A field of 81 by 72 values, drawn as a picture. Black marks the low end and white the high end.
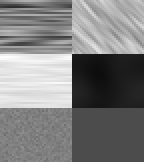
The table splits into 3 rows of 2 panels. Panel 1,1: middling, streaked across, strong in contrast. Panel 1,2: high, slanting down to the right. Panel 2,1: very high, streaked across, faint in contrast. Panel 2,2: very low, smooth, faint in contrast. Panel 3,1: middling, fine-grained, faint in contrast. Panel 3,2: low, flat.
